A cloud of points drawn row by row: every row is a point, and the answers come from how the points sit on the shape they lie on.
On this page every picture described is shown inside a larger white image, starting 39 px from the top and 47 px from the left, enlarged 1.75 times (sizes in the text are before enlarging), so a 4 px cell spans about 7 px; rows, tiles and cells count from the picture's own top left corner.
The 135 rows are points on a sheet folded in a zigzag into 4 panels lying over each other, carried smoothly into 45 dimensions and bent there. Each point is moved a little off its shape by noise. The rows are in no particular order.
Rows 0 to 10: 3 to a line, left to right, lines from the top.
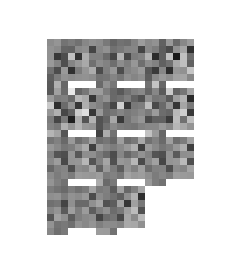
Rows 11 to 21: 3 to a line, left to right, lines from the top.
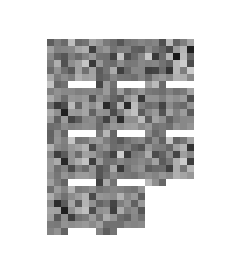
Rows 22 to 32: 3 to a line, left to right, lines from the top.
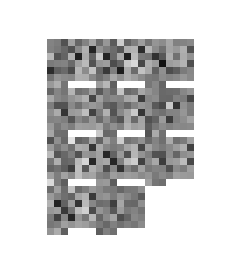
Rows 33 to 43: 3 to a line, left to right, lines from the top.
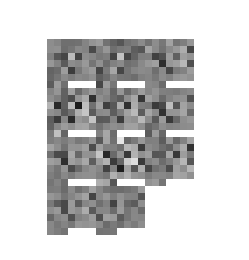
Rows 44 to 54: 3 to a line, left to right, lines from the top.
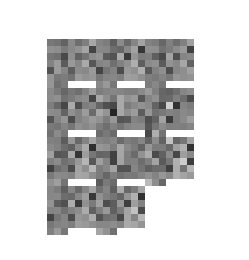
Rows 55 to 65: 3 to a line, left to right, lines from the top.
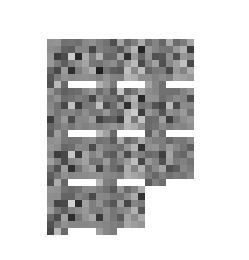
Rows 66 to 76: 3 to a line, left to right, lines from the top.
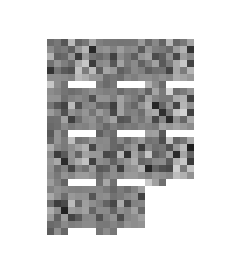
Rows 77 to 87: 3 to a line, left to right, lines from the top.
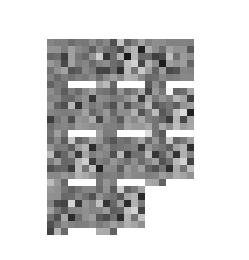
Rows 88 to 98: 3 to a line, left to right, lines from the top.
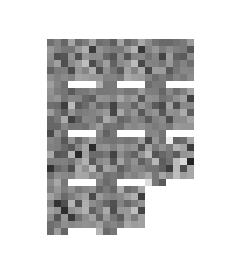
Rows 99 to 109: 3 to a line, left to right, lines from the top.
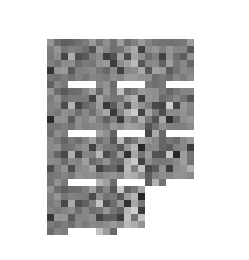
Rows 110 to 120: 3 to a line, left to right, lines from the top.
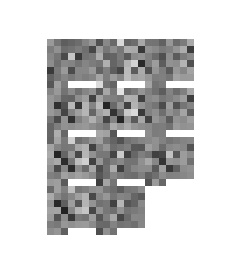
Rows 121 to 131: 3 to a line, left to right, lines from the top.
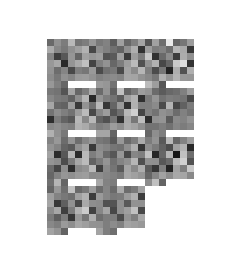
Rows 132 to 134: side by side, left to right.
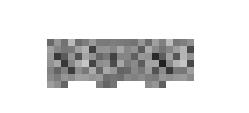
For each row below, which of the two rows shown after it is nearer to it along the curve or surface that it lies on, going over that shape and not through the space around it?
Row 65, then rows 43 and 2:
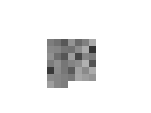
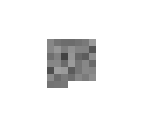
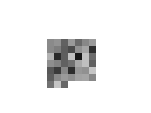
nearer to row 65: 43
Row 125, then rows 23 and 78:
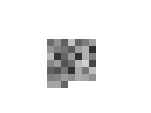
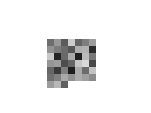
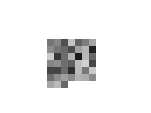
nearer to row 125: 78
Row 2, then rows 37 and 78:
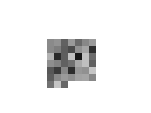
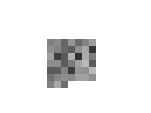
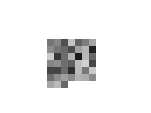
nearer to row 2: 78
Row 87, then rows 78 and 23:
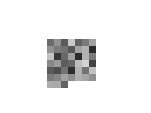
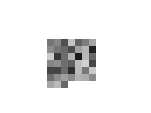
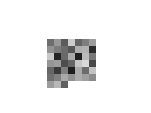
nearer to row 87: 78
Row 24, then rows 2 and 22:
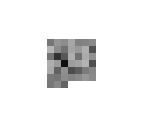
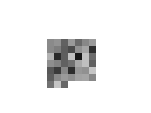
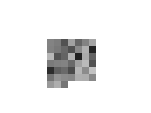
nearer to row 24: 2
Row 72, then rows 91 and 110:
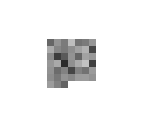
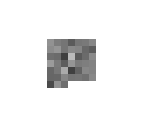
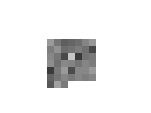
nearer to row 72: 91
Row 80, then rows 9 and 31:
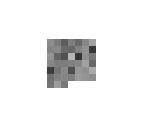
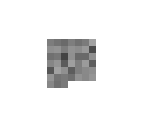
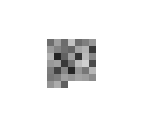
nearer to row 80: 9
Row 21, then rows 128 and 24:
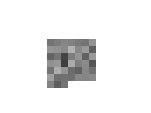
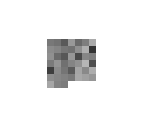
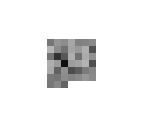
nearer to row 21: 128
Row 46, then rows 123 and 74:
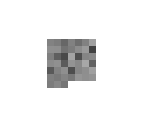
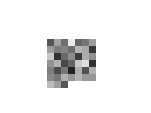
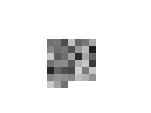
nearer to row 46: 74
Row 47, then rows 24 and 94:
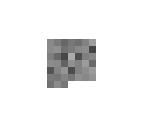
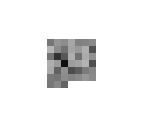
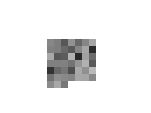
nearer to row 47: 94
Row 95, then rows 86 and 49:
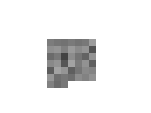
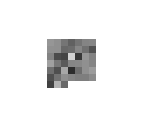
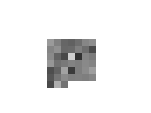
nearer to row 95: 49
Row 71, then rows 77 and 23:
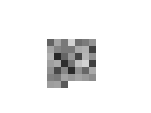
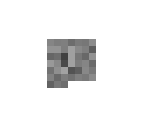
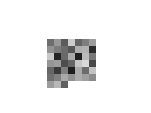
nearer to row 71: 23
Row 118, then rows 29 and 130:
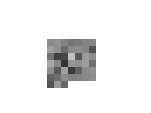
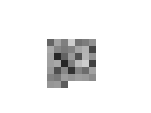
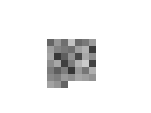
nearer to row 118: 29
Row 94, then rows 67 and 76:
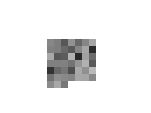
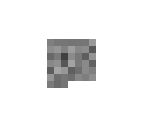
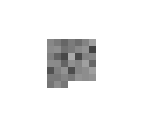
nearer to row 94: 76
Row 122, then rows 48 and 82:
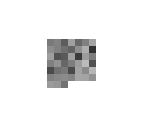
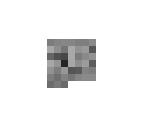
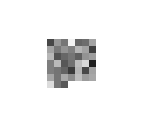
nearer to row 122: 82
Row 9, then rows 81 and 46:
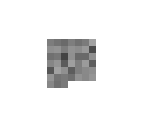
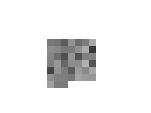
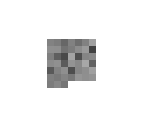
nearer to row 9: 81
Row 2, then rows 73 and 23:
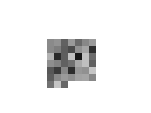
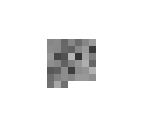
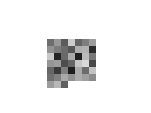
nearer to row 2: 23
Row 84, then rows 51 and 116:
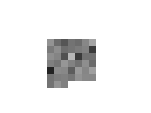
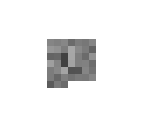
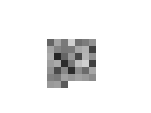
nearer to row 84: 51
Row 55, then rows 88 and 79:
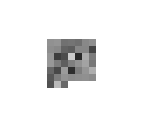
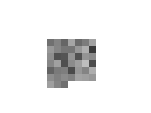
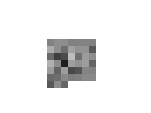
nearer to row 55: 79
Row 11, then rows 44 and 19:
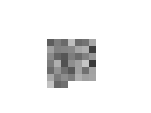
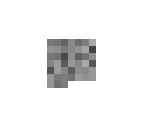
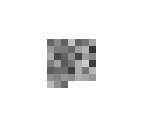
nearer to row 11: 44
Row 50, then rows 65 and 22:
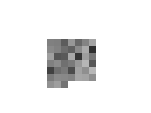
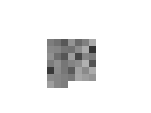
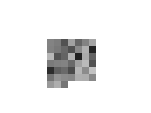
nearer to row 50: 22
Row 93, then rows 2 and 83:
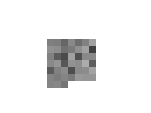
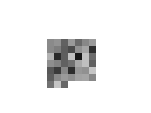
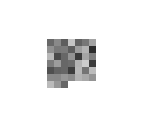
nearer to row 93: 83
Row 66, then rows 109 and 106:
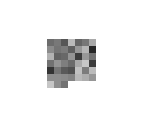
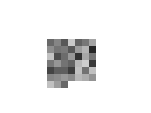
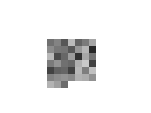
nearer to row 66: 109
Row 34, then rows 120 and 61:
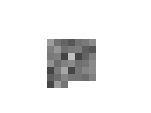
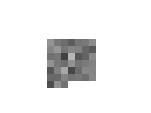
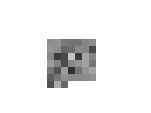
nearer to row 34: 120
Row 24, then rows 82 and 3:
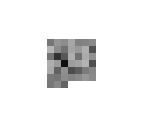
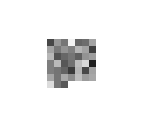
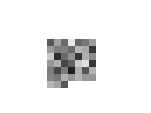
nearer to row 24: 3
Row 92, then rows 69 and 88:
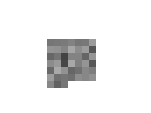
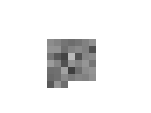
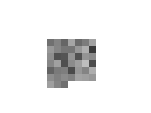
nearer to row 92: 88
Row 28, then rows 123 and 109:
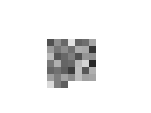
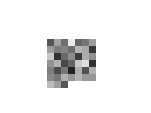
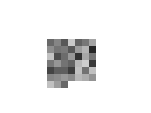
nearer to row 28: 109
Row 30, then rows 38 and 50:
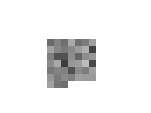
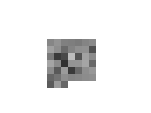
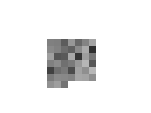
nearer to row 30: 50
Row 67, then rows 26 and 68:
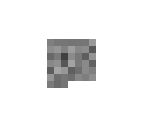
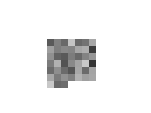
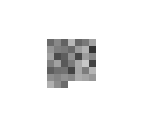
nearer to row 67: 26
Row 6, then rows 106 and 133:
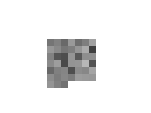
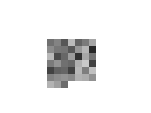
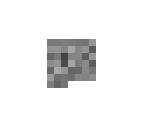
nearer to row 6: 106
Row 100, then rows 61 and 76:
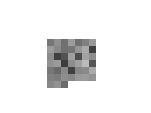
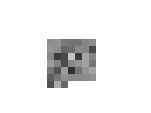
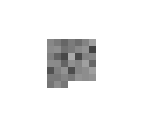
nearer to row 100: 76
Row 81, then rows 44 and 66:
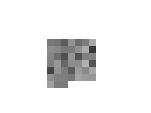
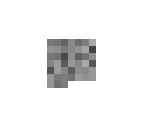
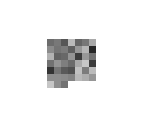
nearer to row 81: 44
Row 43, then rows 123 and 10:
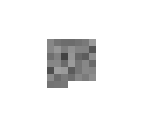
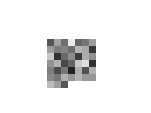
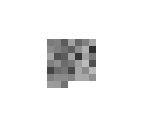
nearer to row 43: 10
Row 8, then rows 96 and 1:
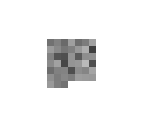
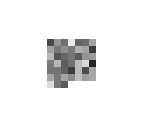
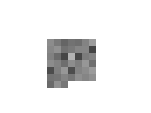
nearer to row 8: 1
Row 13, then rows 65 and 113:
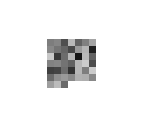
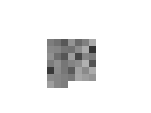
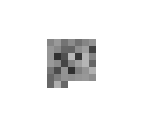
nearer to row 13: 113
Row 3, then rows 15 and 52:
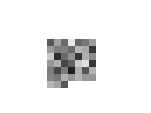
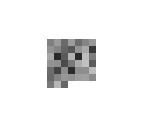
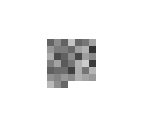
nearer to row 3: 15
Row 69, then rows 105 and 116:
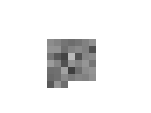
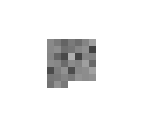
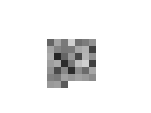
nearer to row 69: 105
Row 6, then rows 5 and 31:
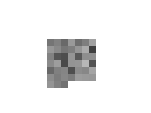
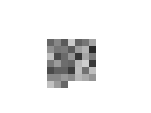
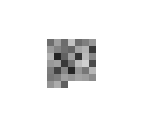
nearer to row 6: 5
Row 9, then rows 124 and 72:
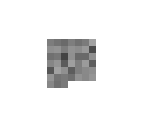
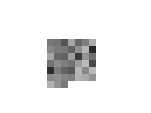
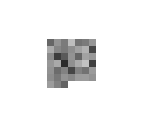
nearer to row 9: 124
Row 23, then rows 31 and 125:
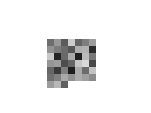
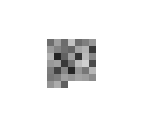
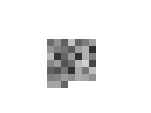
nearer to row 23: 31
